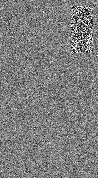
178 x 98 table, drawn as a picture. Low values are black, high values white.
Odd patch: rougher, in the top right. Roughest part: top right. Stripes: none. Grain: fine. Odd rows or columns: none.
